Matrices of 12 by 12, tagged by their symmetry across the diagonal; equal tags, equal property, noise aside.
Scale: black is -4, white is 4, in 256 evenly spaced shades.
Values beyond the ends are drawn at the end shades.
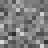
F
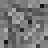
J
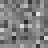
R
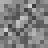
J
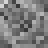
J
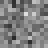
F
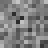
J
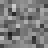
F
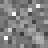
J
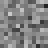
F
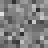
R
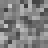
R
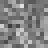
F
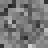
J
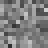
R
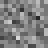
R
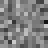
F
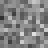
F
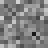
J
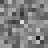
J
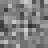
R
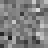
R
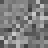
J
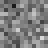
F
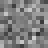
R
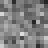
R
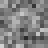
F
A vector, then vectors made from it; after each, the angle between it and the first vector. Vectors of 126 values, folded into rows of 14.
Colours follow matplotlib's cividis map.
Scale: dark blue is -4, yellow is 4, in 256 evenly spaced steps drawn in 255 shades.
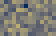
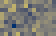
partly opposed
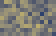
partly opposed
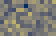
nearly parallel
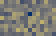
orthogonal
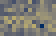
orthogonal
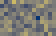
partly aligned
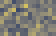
nearly opposite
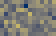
nearly parallel
